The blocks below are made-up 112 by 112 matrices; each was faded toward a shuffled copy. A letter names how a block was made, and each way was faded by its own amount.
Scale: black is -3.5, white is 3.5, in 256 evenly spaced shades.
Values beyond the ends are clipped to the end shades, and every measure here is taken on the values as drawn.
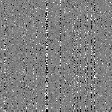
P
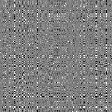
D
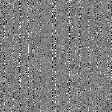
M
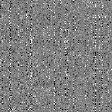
P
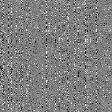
P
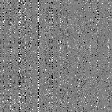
P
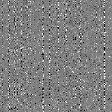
P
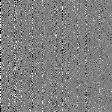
M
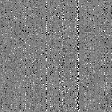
P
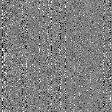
M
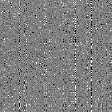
P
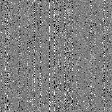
M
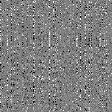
P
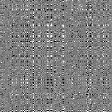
D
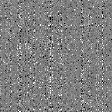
P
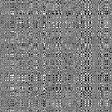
D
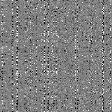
P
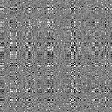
D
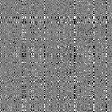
D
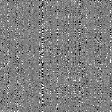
P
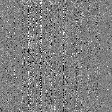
M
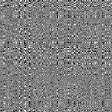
D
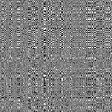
D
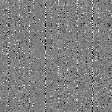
P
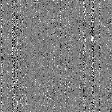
M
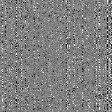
P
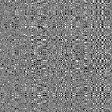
D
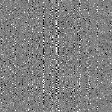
P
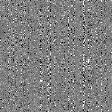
P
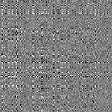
D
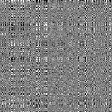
D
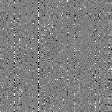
P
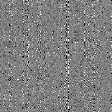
P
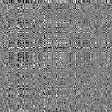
D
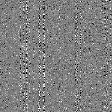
P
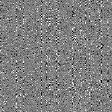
P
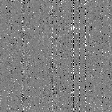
P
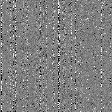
M
